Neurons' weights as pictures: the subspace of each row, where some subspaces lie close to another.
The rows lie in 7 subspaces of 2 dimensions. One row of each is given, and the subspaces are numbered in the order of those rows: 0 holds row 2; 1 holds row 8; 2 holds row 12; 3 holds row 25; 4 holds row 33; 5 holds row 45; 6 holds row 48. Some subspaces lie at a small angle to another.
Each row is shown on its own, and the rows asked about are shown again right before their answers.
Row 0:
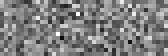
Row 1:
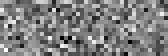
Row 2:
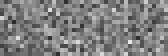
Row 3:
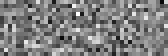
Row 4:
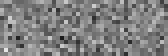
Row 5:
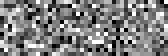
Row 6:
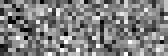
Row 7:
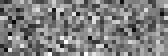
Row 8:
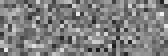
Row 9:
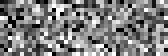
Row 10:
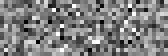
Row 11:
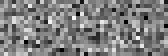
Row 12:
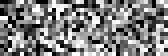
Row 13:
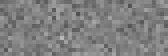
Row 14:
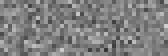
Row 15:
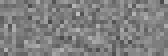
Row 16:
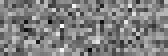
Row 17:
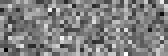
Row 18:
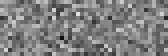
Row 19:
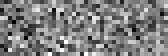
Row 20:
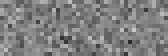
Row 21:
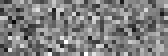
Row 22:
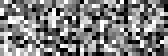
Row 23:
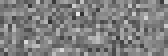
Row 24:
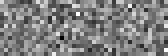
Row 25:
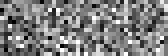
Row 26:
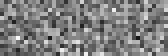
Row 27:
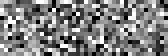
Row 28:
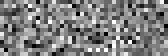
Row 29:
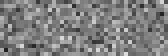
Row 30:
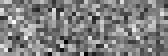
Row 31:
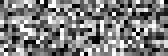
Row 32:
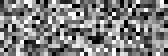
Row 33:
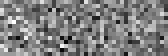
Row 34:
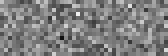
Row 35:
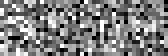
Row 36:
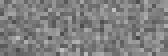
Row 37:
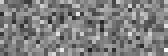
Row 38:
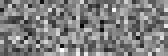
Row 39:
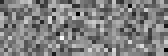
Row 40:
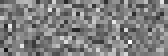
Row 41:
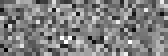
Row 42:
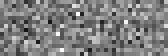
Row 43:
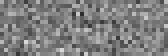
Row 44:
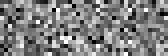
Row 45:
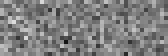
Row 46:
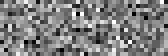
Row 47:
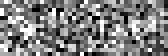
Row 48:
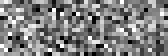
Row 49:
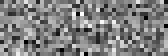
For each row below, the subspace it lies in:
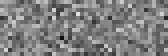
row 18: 2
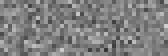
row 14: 1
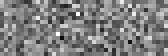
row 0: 6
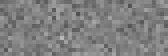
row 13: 2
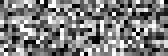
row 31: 5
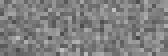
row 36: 0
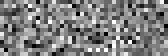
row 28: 1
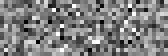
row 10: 5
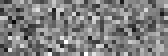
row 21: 6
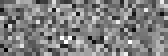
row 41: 4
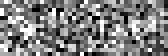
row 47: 6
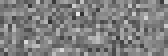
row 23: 3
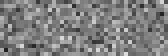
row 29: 1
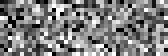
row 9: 2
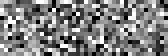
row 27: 4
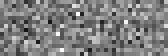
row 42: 4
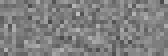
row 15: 3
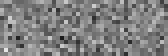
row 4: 3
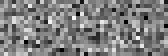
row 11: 3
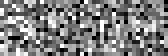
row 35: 4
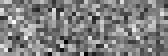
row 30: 6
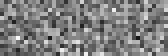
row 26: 0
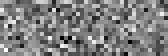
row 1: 4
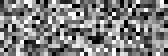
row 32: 4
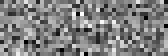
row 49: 0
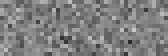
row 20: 5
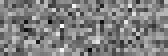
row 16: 5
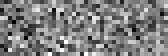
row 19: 6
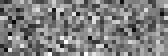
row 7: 6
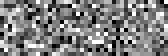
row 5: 1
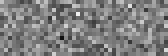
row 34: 2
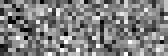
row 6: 5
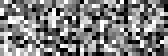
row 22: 3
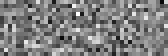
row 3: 3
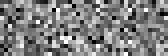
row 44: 5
